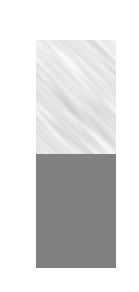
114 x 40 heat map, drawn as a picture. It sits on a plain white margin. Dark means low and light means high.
The table splits into 2 rows of 1 panel. Panel 1,1: very high, slanting down to the right, faint in contrast. Panel 2,1: middling, flat.
